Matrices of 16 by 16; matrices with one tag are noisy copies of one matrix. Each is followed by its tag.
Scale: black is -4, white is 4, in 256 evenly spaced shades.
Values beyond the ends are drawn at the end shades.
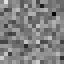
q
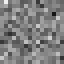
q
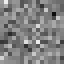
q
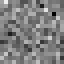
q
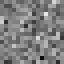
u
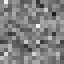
q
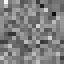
q
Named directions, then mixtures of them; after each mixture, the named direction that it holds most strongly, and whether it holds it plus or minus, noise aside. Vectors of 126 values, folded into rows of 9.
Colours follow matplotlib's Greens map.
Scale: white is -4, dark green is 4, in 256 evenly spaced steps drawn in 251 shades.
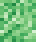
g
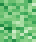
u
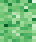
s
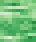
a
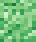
g, plus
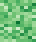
u, minus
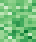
u, minus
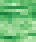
a, minus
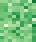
s, minus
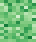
s, plus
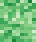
g, plus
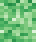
g, plus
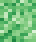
g, plus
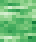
a, plus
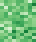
u, minus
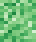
g, plus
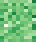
s, minus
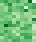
s, plus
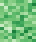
u, minus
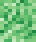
g, minus
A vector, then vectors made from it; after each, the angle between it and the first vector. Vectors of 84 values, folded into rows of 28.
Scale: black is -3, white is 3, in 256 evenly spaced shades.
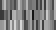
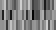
partly aligned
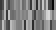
partly aligned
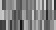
nearly opposite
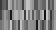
partly aligned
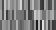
orthogonal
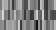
orthogonal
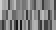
partly opposed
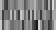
orthogonal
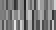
partly aligned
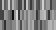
orthogonal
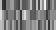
partly opposed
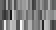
partly aligned
